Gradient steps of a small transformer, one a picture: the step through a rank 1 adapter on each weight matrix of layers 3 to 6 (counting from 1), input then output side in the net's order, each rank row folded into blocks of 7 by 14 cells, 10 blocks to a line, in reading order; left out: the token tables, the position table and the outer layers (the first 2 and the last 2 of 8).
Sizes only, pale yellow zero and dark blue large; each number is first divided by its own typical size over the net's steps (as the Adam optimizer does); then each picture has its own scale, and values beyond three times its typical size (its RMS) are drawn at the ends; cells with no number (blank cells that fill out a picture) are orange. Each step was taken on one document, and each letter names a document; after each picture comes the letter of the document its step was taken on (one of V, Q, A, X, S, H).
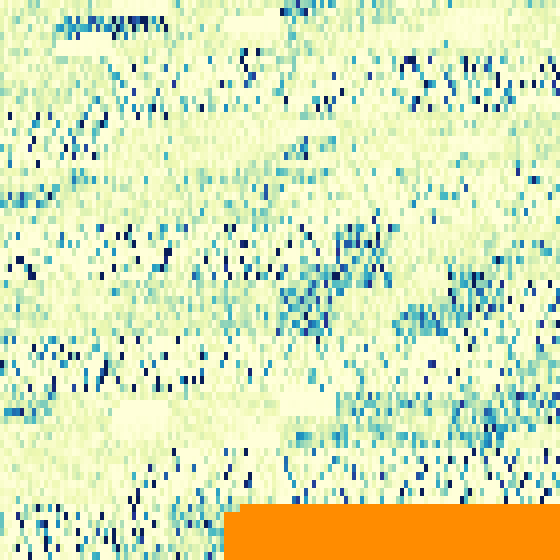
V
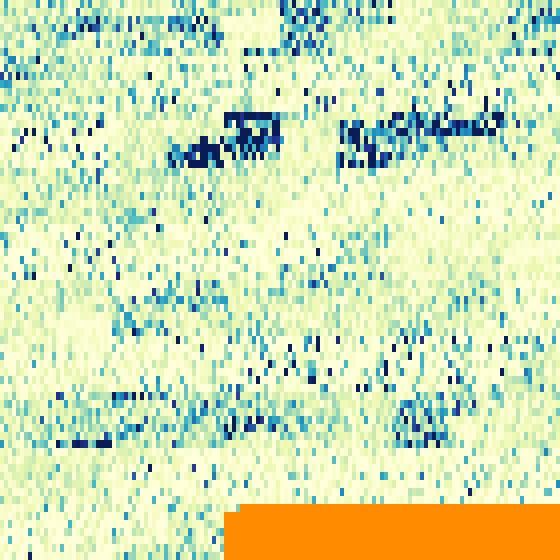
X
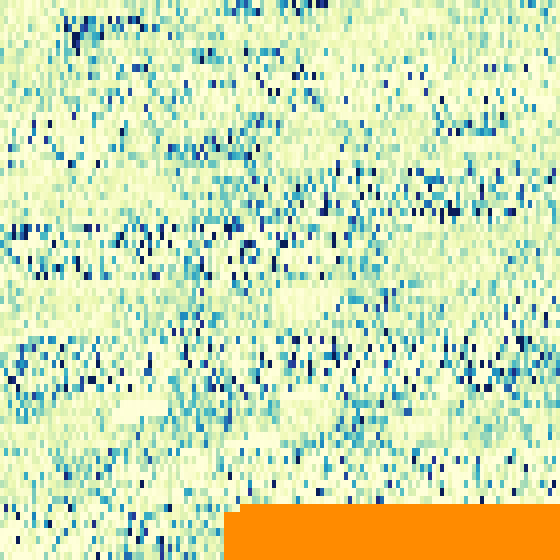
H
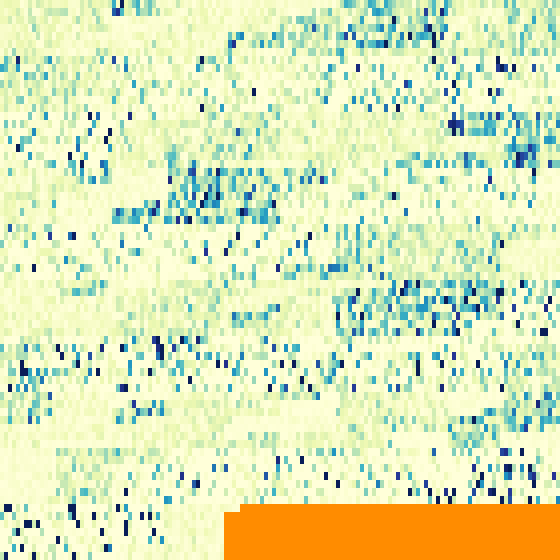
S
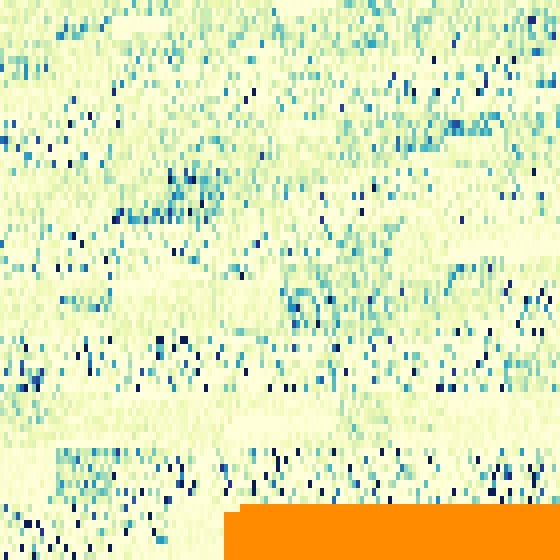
S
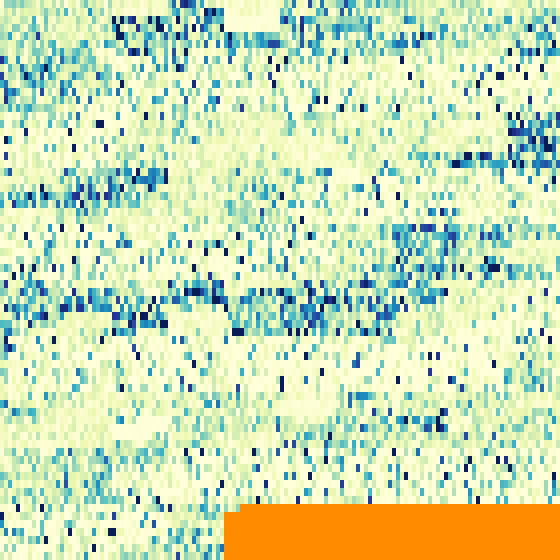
X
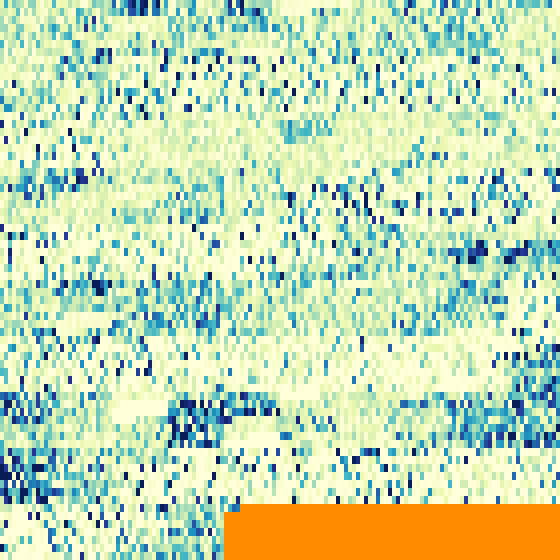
H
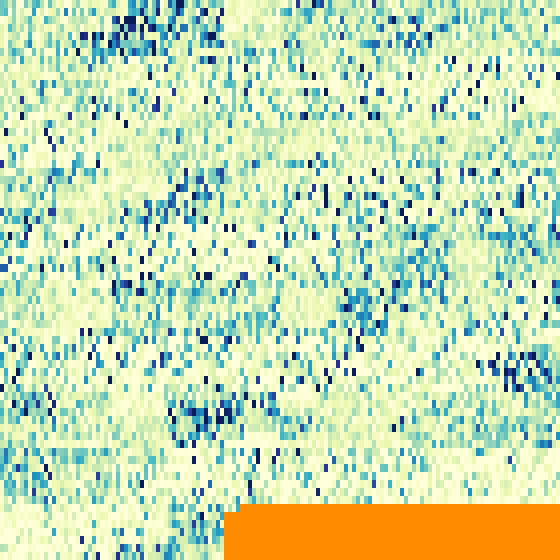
H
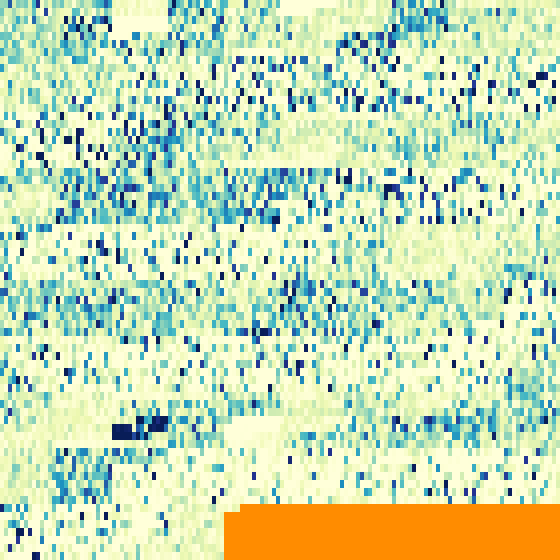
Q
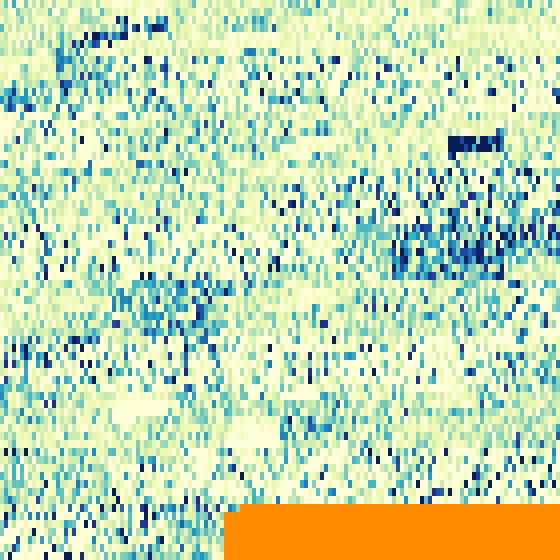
H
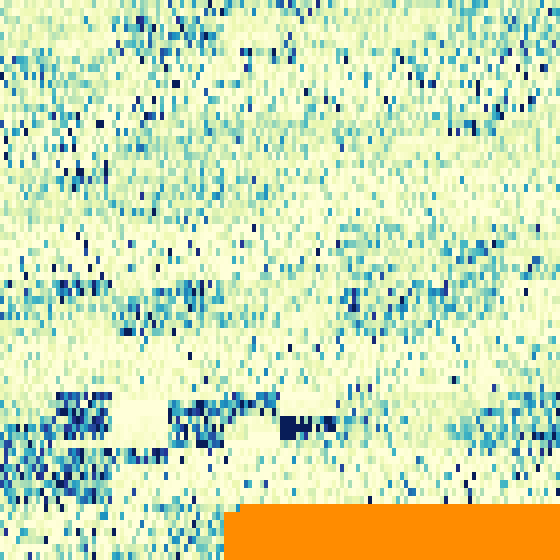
X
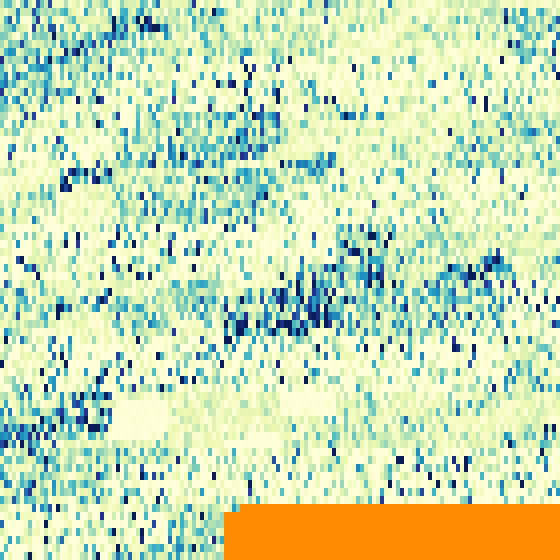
X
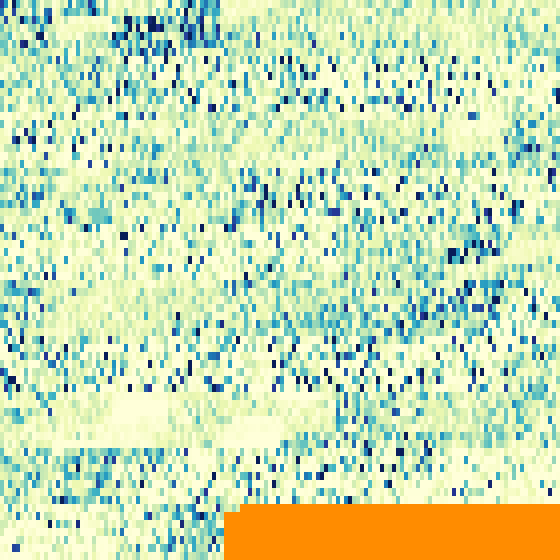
H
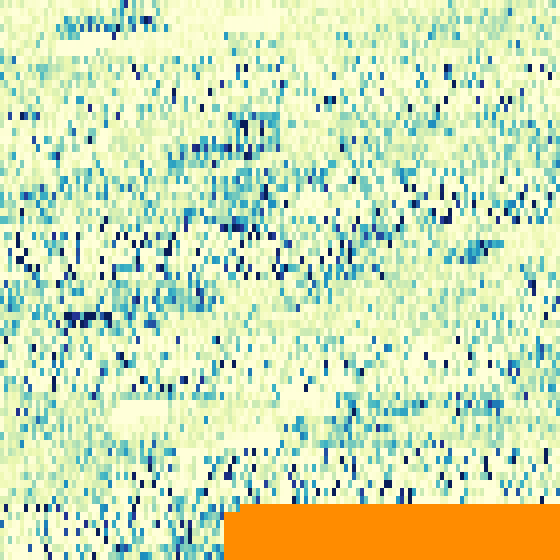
V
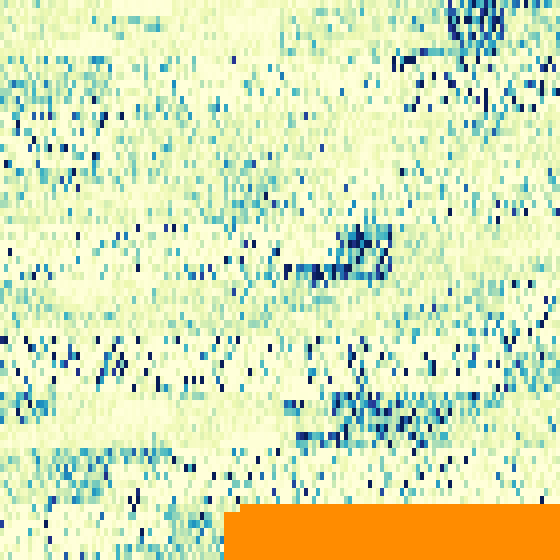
V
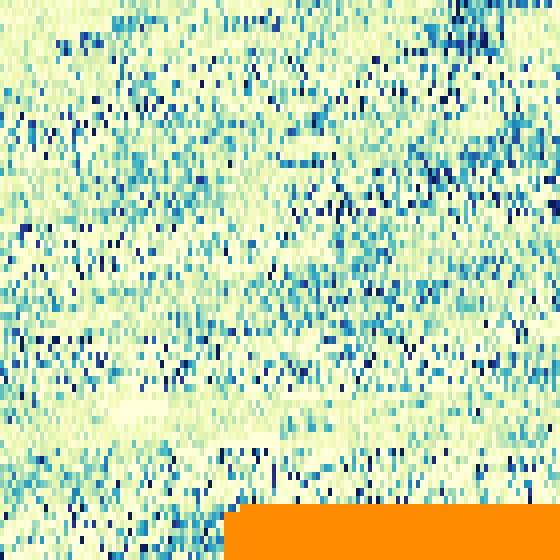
H
